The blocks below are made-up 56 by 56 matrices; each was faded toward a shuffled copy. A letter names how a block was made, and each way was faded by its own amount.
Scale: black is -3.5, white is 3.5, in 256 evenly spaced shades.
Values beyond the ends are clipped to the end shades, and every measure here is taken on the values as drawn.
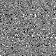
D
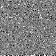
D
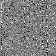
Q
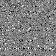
D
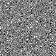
Q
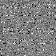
D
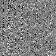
Q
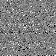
D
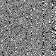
Q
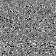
D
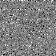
D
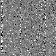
Q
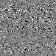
D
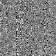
Q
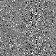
Q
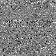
D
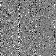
Q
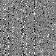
Q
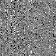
Q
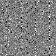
Q
